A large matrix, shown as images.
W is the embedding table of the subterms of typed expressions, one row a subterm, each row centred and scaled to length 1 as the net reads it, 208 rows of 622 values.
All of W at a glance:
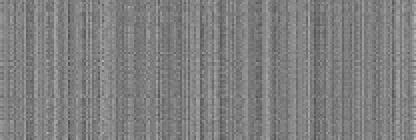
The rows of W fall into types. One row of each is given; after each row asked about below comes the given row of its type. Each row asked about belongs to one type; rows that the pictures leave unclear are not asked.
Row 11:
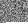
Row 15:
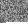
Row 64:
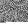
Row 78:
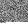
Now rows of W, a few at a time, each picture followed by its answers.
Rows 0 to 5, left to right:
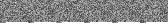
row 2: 64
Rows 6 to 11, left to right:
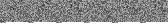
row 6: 78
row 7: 78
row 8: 11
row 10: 15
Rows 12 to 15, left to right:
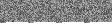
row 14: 15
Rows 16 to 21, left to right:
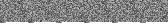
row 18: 78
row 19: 11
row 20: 11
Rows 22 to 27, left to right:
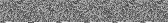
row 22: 64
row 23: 11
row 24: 64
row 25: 64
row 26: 78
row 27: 64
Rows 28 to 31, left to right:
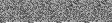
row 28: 78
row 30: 78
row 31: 78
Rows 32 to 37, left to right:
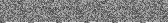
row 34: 78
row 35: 64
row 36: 78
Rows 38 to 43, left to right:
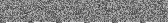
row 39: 64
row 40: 15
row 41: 11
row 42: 15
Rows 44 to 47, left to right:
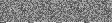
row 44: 11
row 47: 11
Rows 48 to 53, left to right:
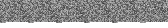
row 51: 11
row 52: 11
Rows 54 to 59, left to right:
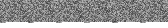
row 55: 11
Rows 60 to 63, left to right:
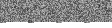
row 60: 15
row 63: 11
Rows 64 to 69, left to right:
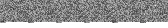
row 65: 15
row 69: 15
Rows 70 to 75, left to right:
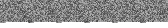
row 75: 15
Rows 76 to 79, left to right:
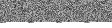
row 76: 11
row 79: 64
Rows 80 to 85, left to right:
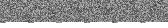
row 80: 78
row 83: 15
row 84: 11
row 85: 78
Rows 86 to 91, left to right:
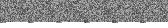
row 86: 15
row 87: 11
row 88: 64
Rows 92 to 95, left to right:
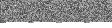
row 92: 15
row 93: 64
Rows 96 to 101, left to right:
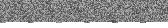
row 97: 11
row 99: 78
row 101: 15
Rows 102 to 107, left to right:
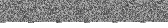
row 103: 15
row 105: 15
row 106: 78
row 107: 64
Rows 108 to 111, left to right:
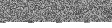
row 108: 78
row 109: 15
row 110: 15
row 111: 64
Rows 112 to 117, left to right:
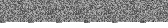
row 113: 15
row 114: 15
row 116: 11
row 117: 15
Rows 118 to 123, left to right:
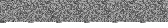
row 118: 15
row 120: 11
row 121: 11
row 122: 64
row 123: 11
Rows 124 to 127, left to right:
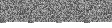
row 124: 15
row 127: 15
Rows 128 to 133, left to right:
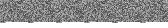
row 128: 64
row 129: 11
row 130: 64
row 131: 64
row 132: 78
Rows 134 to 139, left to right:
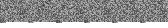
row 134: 15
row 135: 78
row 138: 11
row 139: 11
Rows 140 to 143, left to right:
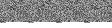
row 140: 78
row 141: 78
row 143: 78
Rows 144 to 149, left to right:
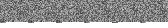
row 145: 15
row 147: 11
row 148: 11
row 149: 11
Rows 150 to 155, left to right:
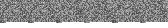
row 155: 11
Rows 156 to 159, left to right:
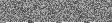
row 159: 78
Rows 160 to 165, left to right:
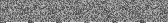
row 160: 15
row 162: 15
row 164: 78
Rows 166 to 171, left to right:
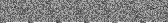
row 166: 15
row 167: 11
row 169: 11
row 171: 78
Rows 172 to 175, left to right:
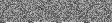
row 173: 78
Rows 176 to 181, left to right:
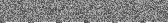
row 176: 11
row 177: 15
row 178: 15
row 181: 64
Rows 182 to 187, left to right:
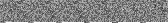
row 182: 64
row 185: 11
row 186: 11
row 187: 11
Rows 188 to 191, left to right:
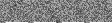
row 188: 78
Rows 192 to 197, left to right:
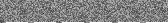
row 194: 78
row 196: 64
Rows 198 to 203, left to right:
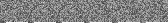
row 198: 15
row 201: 11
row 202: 15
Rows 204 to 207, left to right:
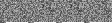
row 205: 11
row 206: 11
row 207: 11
